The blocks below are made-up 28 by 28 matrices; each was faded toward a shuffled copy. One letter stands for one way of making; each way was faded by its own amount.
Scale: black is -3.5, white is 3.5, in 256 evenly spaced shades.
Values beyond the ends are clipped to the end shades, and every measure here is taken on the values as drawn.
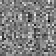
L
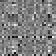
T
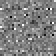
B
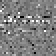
B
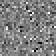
B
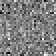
L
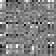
T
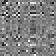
T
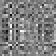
T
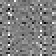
T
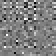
T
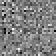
L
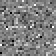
B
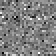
B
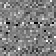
B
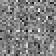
L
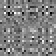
T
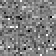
B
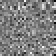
L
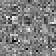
L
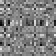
T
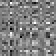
T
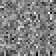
L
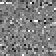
B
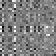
T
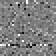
B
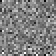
L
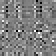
T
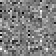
L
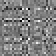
T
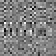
T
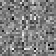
L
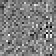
L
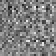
L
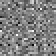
L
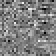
L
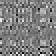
T
